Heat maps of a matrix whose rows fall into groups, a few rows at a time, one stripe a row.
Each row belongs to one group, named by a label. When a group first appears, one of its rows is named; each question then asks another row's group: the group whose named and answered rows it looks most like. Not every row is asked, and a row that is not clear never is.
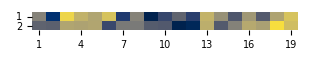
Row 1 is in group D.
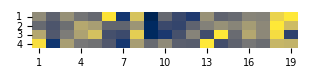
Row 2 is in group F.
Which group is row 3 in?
F
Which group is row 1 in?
D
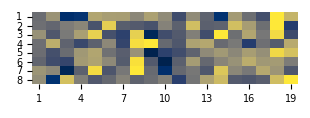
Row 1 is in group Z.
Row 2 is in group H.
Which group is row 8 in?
D
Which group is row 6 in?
F
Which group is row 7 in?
F
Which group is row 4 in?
Z
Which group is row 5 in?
F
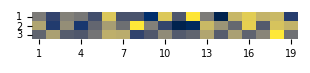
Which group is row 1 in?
H
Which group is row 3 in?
H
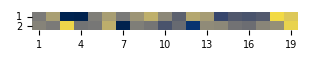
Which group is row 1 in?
Z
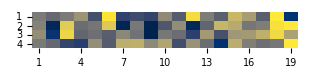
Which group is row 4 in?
Z
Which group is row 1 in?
H
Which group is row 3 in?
D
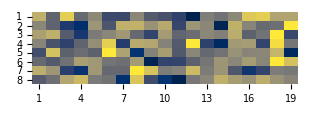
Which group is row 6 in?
F
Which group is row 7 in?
Z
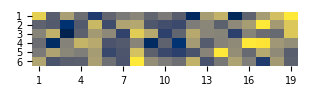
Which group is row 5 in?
F
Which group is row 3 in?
Z
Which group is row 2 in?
F
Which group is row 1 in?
D
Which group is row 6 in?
Z
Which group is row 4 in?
F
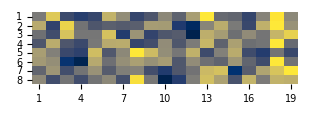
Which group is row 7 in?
F
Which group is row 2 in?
D
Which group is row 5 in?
Z
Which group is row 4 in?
H
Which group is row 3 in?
D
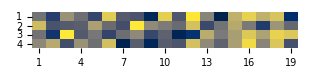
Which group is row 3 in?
D
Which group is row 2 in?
Z
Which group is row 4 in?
H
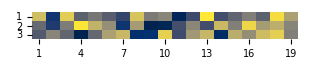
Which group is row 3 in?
H
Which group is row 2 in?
F
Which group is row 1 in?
D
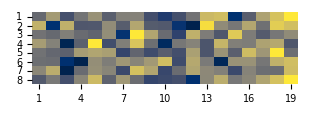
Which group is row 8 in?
F
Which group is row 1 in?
F
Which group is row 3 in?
Z
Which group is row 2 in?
D
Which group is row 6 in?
Z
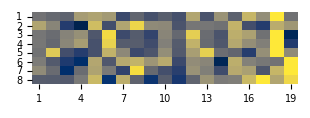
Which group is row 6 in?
Z
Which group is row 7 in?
Z
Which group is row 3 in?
H
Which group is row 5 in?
H
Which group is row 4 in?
H
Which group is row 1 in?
F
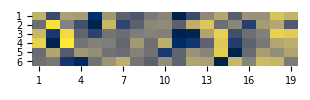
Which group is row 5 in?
F
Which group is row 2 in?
H
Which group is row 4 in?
D
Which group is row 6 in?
H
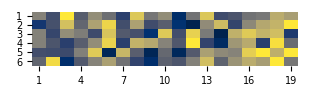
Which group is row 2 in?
D
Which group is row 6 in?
H
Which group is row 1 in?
D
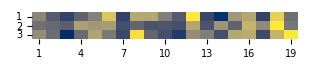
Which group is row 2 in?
F
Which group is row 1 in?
Z
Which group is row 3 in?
Z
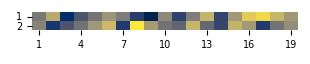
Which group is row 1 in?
H
